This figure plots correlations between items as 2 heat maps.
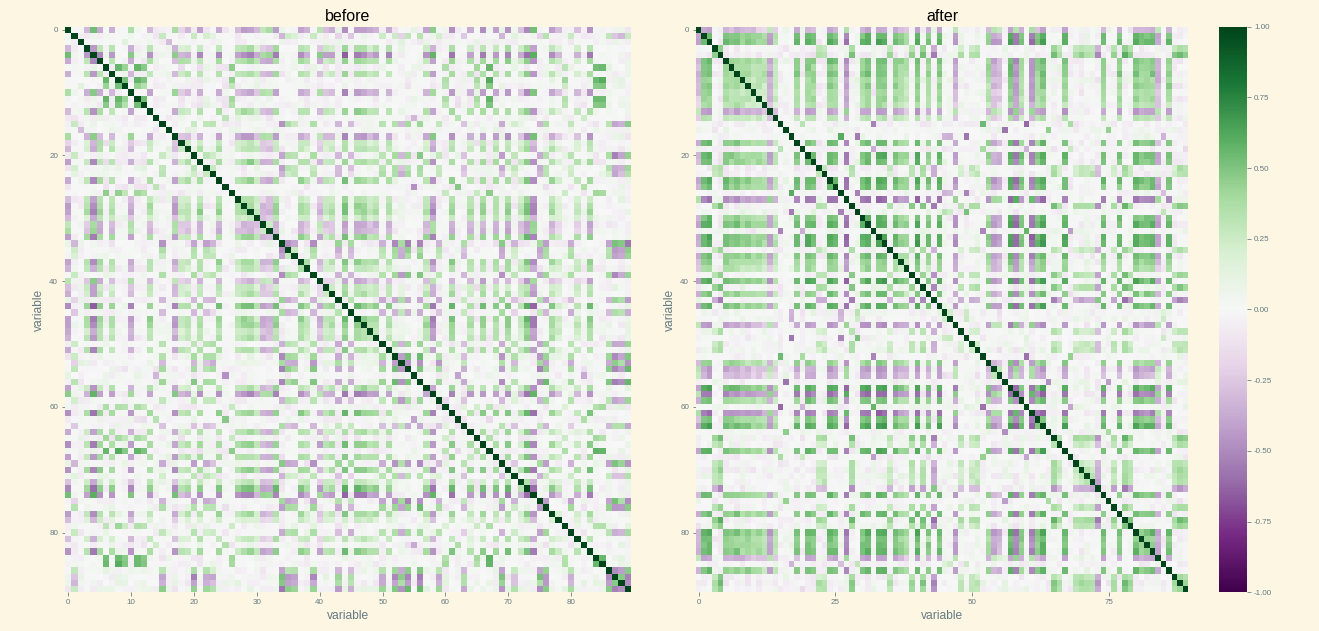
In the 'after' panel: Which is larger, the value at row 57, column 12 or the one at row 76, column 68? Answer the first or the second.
the first
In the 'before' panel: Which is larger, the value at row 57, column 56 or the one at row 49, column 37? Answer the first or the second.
the second
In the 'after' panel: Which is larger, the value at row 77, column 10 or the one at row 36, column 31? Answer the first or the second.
the second
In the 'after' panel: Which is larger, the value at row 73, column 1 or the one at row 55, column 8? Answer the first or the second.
the first
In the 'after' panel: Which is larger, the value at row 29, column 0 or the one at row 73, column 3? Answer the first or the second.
the first
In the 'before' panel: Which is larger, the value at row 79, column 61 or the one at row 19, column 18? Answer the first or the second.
the second
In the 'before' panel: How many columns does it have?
90
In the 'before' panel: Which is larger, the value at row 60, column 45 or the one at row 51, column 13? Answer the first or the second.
the second
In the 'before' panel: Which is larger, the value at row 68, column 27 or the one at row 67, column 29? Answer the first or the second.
the first
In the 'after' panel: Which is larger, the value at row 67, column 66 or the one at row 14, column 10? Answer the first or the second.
the second
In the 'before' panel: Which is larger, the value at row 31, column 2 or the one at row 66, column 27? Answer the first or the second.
the second
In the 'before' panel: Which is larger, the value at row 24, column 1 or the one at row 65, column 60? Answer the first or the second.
the second
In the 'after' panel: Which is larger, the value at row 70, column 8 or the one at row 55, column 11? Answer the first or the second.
the first
